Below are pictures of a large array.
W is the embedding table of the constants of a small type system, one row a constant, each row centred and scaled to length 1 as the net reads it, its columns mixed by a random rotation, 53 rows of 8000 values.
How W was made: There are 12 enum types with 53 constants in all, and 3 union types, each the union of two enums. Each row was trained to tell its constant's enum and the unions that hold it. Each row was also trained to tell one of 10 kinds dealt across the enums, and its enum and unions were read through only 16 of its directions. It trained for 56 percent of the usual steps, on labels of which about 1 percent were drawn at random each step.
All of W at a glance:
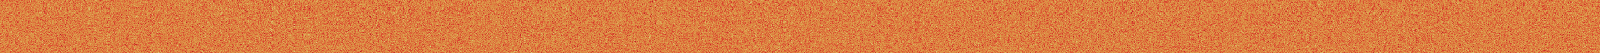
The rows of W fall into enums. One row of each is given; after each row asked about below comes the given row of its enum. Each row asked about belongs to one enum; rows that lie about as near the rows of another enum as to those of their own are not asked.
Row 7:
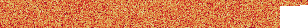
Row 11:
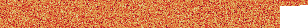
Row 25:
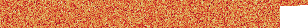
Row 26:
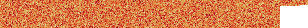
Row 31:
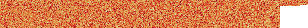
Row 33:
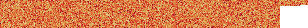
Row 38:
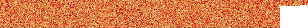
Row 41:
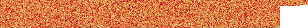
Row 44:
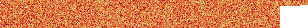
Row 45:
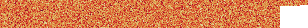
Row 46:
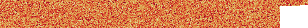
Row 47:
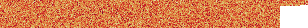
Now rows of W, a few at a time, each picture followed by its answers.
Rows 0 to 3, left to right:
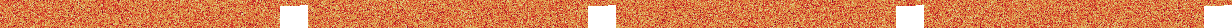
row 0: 47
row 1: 38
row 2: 11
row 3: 26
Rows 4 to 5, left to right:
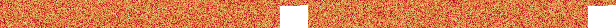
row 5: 26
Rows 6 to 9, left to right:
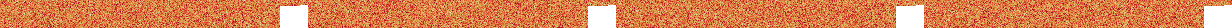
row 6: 33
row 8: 7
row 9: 7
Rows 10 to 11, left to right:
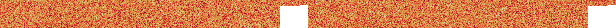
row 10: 31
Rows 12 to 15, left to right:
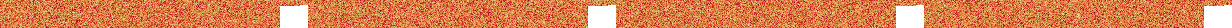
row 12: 41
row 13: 41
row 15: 38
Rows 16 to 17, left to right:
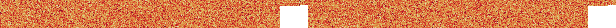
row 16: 33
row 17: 46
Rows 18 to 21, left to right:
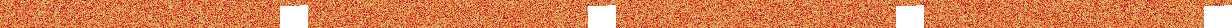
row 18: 7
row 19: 46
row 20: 7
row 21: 31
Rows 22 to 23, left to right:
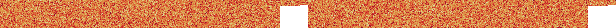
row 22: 31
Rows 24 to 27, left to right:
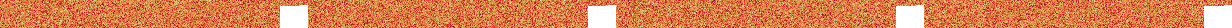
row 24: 38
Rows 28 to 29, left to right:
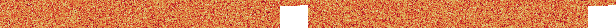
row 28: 25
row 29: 31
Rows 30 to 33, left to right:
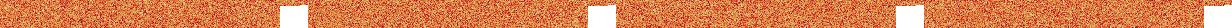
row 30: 33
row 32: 7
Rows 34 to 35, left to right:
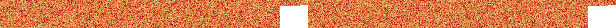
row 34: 46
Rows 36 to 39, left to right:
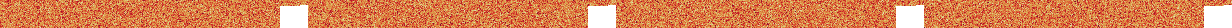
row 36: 47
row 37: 46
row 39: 46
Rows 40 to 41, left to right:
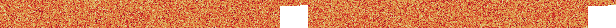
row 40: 38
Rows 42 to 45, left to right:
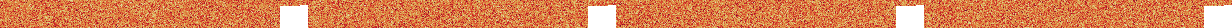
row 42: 38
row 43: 33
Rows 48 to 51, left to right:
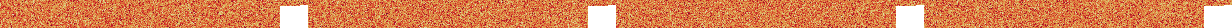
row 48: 26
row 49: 33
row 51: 26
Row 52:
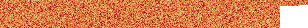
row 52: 31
